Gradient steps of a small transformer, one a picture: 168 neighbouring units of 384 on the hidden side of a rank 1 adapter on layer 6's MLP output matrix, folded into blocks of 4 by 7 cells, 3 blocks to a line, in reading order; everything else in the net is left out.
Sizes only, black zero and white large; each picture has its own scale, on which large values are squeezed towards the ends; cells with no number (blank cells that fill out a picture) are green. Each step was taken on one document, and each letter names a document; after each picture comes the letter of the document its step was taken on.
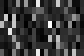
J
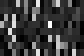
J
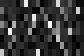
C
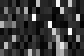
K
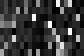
K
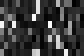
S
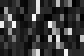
S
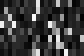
S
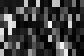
K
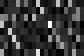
J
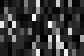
S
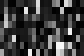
K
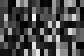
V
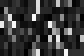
S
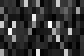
C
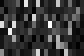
C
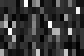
C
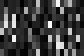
K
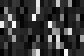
S
